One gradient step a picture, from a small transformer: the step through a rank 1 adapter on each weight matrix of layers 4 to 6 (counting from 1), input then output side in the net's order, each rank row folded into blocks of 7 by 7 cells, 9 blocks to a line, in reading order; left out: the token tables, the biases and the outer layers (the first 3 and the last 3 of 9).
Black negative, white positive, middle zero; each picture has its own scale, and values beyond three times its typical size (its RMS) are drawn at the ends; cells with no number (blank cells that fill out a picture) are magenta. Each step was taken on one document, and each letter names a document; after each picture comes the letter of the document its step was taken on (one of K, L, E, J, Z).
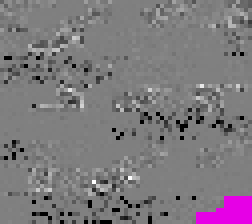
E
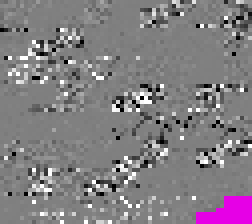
E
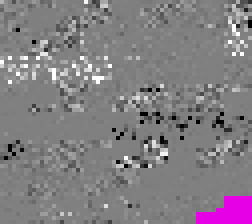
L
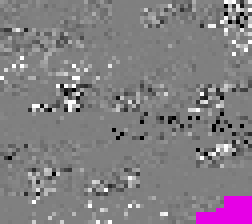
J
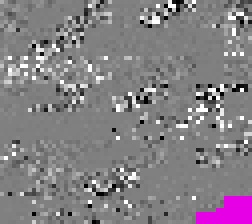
E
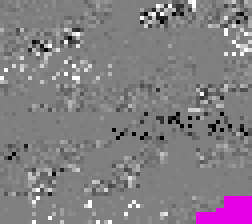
J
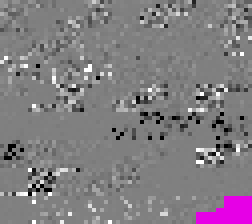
L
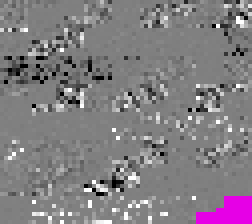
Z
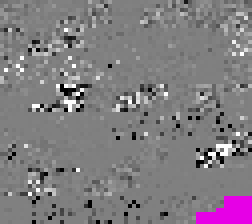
J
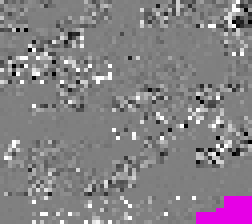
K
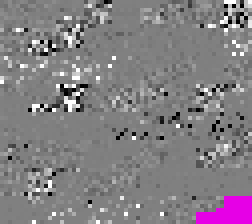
J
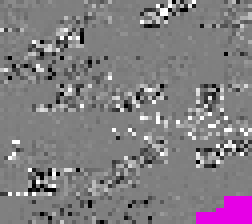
Z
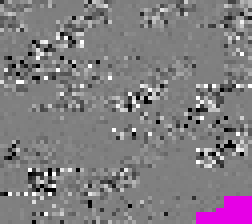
Z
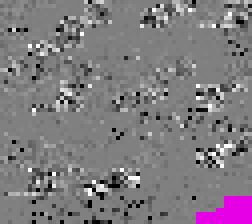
Z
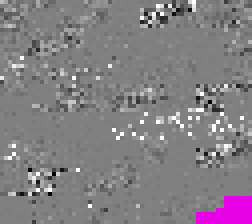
J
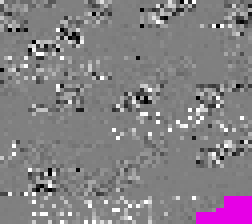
Z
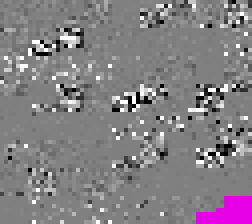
J
